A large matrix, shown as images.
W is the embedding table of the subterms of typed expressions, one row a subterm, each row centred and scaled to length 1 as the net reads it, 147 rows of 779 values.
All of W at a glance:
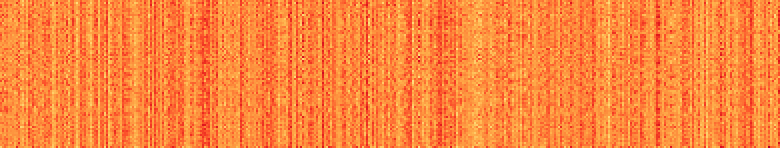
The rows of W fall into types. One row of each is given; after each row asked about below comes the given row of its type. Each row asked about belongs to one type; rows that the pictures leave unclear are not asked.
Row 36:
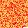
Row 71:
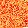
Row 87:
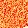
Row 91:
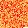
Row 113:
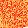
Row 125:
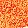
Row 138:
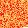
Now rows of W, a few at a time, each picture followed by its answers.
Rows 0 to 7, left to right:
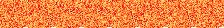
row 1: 138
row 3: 71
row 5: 138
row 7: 36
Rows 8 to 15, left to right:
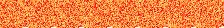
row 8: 71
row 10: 36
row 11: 113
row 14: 113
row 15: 87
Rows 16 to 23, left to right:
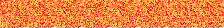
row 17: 36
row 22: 36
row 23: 36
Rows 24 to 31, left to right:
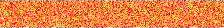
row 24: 36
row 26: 113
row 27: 138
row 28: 125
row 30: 138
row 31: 71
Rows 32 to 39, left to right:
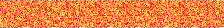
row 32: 113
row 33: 71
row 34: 36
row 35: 36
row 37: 138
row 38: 36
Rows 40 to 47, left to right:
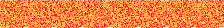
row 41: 36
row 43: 138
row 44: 125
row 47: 36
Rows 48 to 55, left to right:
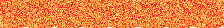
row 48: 113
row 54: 125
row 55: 138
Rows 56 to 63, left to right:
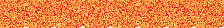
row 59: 87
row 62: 125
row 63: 113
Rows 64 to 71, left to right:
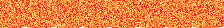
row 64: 125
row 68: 113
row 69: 91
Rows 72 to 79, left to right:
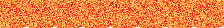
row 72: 125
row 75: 87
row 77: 71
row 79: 138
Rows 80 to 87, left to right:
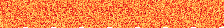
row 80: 113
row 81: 36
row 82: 125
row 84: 125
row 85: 138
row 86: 71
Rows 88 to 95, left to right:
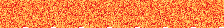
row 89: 87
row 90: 113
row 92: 113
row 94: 71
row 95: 138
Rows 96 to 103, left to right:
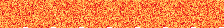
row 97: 138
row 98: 138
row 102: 36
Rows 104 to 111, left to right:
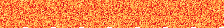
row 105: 71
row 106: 91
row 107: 138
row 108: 125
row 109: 113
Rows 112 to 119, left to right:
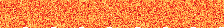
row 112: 125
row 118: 71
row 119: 138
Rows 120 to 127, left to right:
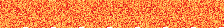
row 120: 125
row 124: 125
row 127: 71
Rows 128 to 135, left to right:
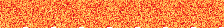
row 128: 125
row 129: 87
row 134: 36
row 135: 71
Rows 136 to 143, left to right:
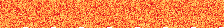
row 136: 125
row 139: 113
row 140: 71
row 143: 113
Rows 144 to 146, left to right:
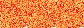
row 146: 91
